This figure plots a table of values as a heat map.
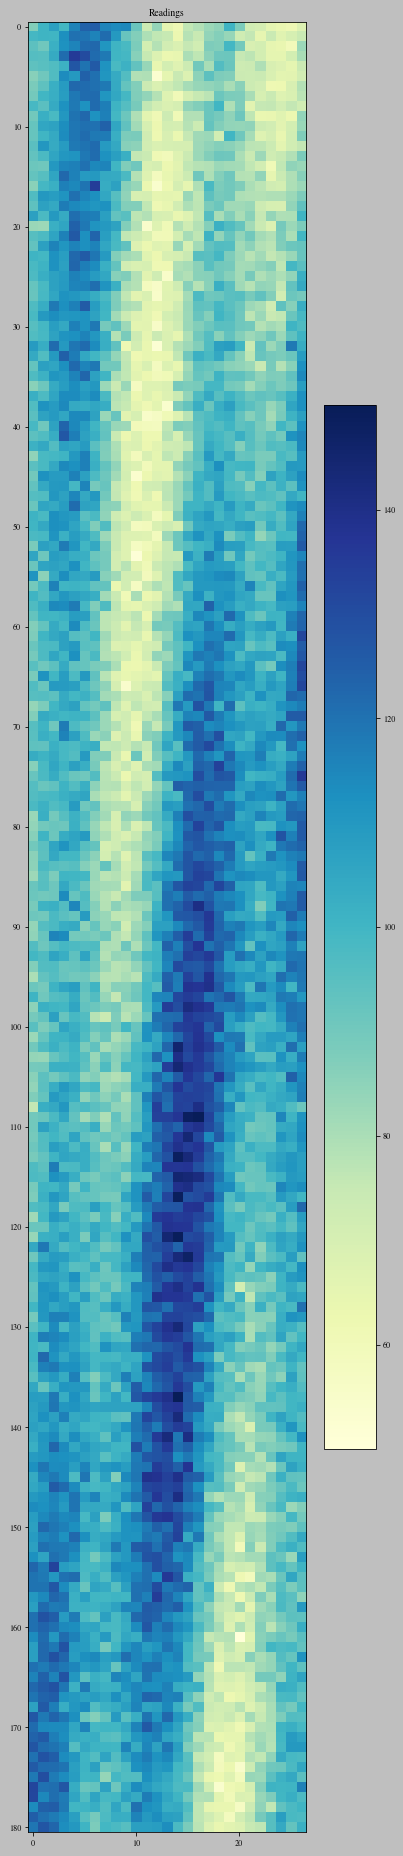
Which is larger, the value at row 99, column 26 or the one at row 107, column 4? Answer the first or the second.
the first
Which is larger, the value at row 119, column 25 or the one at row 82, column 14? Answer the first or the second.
the second
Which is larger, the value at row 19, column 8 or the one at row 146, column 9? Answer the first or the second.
the second
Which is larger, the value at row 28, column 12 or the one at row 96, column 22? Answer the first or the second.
the second
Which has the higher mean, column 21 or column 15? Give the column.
15
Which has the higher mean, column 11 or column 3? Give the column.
3
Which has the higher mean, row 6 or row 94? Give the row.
94
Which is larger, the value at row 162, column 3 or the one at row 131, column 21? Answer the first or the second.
the first
